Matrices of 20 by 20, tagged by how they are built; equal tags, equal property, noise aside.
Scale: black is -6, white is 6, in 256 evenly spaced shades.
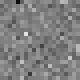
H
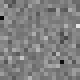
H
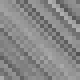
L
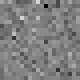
H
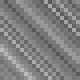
L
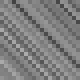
L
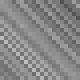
L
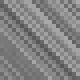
L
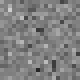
H
